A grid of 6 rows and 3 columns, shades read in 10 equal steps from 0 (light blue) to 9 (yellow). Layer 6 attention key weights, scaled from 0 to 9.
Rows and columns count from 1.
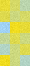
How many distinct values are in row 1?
3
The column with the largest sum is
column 2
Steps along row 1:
down down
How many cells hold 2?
2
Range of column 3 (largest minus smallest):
6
